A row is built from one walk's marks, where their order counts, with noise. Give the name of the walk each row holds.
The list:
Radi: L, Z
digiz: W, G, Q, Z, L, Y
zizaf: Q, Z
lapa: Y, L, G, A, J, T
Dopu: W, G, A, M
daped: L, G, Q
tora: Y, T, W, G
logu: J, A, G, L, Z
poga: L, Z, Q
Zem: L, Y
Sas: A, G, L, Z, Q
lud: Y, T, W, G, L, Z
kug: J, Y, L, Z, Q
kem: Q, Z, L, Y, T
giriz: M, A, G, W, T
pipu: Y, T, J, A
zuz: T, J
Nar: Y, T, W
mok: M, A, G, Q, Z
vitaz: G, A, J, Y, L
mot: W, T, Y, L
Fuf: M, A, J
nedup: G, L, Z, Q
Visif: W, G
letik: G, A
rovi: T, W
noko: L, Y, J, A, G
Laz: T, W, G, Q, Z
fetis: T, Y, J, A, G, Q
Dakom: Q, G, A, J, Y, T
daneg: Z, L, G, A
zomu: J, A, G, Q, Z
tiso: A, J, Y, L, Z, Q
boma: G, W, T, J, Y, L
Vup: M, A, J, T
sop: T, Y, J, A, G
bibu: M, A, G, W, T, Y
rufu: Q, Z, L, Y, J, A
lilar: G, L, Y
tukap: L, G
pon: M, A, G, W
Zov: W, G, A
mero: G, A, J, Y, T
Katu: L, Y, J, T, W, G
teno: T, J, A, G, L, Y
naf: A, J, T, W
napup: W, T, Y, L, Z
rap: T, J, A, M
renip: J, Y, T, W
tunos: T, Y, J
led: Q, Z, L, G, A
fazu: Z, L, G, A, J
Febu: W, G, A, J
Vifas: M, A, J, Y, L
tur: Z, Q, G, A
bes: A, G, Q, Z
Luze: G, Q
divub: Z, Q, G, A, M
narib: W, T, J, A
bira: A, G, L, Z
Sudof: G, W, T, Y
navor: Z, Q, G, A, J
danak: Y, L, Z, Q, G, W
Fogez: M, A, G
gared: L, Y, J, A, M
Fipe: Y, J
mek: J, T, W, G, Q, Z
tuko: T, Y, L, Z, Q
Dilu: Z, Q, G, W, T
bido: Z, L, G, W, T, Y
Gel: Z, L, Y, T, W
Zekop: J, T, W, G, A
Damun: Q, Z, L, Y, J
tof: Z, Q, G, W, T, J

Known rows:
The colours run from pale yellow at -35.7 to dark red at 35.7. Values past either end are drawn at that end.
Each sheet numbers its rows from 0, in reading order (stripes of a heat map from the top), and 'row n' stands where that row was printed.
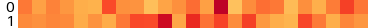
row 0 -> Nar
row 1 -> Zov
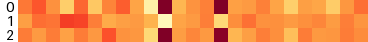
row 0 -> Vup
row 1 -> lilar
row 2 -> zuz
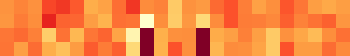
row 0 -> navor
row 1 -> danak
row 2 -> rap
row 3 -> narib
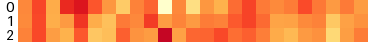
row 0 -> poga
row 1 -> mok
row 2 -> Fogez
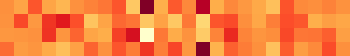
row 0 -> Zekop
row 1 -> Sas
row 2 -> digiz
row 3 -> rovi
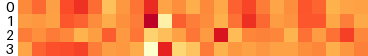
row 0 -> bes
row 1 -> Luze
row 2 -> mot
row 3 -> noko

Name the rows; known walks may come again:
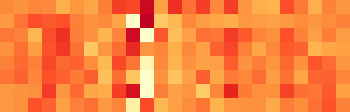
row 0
Zov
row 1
lapa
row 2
zizaf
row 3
bes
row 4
bido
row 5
Gel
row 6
digiz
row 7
Katu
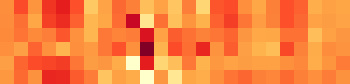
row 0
Sas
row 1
tur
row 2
letik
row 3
Febu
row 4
noko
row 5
Damun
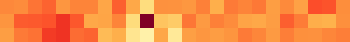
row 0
lud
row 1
logu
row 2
kug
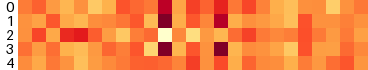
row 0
pon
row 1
Zekop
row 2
poga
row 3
narib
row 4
Sudof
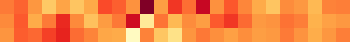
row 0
giriz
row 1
divub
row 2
tiso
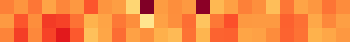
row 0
zuz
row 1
tukap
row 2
bira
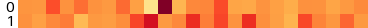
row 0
mero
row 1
Visif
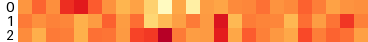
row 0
rufu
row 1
mot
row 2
mek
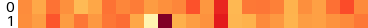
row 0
tora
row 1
sop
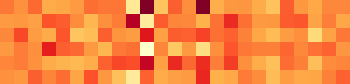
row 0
naf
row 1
Luze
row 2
Fogez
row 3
danak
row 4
Dopu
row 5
Fipe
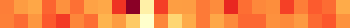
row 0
Dilu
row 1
tuko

